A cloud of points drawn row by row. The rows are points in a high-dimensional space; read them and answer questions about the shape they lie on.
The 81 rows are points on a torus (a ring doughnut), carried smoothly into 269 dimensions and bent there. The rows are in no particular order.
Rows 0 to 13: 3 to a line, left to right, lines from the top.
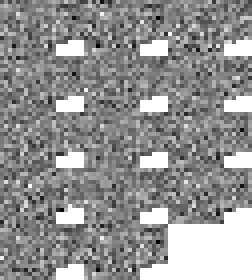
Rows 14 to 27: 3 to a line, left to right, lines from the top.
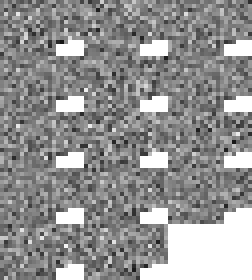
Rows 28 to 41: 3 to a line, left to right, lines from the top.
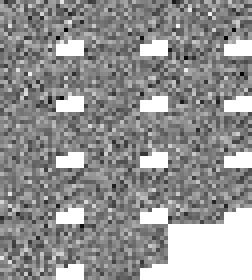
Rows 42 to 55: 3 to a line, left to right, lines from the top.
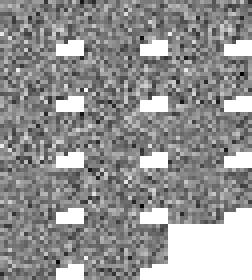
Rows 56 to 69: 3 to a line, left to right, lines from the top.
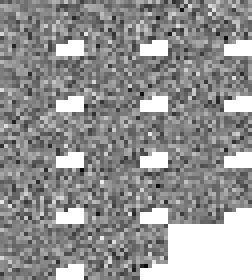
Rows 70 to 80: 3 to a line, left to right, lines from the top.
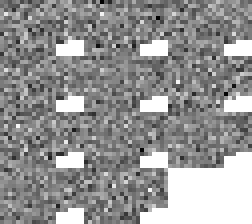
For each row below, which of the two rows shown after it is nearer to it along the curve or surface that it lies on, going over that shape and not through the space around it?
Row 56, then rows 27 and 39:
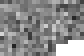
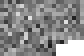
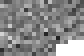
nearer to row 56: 39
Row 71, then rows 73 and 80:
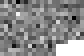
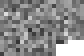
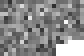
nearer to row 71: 80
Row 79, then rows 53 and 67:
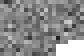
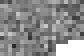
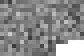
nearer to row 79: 67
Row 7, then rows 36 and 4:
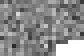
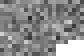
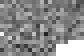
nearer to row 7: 36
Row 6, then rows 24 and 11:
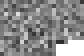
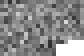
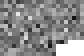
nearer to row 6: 11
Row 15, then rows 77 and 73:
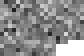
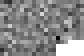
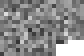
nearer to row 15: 73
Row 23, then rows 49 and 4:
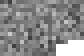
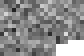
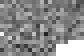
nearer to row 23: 49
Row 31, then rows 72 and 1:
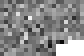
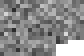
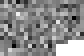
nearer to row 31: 1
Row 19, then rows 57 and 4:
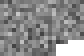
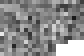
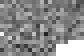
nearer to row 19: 57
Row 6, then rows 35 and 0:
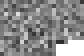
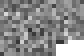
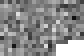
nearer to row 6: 35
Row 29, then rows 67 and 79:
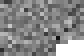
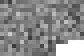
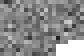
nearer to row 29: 79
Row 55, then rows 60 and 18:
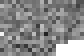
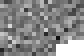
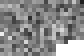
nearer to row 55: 60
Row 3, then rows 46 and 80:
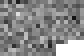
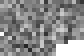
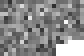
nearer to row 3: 80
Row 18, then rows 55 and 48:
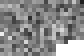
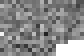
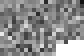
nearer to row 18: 48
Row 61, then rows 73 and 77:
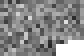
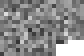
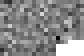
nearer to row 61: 77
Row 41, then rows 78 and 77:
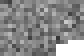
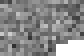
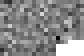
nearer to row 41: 77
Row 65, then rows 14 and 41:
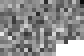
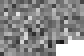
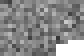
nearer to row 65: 41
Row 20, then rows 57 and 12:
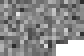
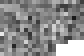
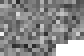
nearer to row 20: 57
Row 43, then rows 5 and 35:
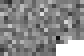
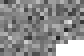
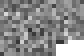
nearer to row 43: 5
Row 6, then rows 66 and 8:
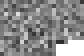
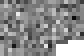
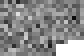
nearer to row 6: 66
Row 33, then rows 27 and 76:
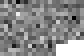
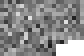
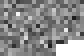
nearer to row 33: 27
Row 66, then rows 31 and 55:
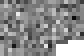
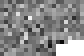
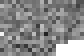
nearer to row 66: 31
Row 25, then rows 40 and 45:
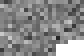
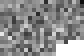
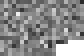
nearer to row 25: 40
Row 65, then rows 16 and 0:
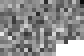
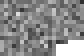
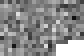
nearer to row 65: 0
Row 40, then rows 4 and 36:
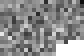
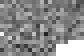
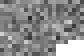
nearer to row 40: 36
